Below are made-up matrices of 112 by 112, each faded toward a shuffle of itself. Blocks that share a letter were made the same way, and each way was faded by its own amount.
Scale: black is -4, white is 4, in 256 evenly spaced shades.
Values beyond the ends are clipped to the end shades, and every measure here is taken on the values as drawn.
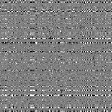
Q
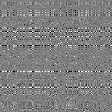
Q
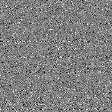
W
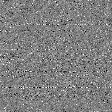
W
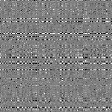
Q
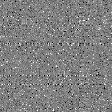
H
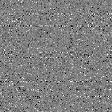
H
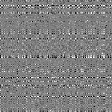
Q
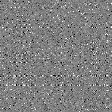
H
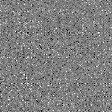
H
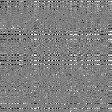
Q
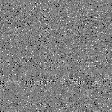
H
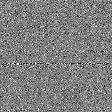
W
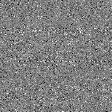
W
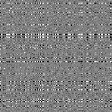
Q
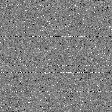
W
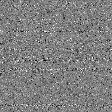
W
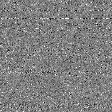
W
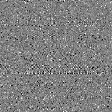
H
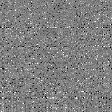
H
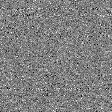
W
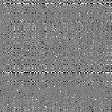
Q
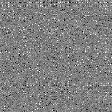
H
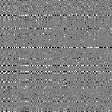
Q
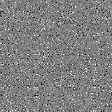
H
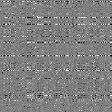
Q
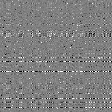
Q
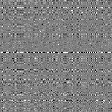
Q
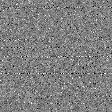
W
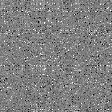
H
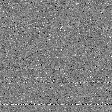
W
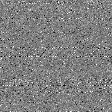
W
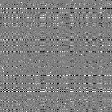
Q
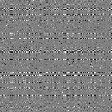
Q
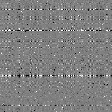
Q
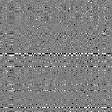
Q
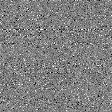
W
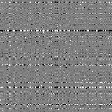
Q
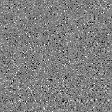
H
